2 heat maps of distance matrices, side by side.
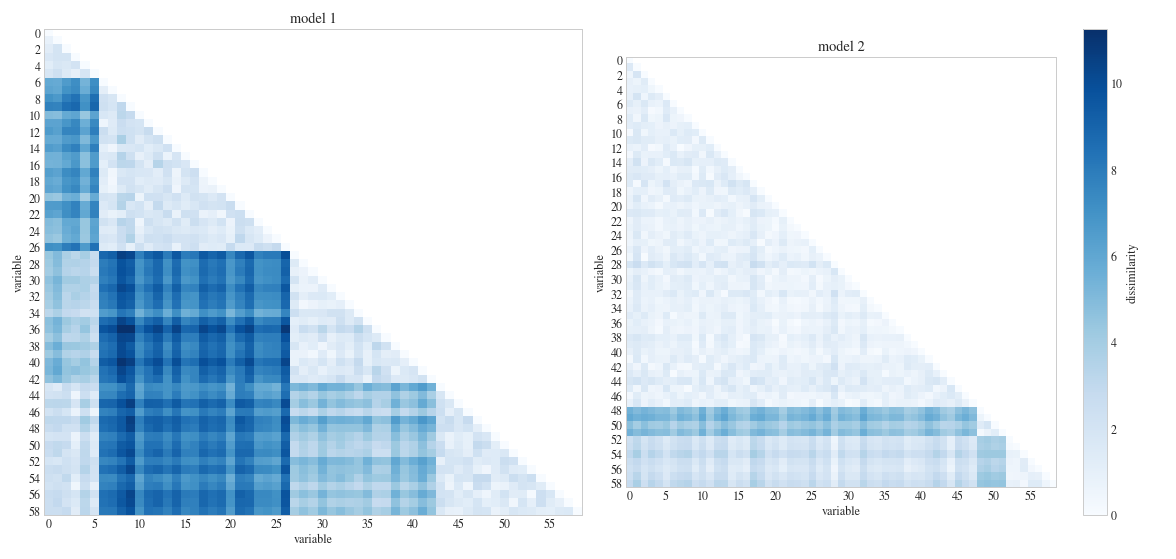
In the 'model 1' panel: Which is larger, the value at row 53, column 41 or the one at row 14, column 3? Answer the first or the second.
the second
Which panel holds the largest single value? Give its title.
model 1
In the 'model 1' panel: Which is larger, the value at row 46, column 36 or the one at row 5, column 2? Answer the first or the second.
the first
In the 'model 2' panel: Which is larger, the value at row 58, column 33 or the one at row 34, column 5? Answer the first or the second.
the first
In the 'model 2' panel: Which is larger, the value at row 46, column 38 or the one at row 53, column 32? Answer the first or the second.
the second
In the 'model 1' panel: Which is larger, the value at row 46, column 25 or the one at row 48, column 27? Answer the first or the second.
the first
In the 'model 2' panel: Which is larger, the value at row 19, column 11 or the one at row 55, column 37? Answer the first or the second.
the second
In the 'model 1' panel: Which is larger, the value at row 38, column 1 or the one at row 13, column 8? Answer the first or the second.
the first
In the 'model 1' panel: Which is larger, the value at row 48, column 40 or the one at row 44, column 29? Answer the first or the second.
the first
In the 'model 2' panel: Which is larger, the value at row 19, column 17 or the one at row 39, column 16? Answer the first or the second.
the first
